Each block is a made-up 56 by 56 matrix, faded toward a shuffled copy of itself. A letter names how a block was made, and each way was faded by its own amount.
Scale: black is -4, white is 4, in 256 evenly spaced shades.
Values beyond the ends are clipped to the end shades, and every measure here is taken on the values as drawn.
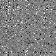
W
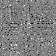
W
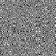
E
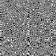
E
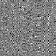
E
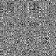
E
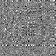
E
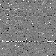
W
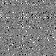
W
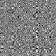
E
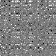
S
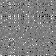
S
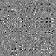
S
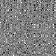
E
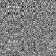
E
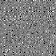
S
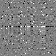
S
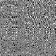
E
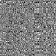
E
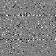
S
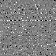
W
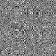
E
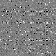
W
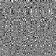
E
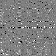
S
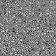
W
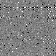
W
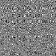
E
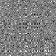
E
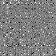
W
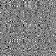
E
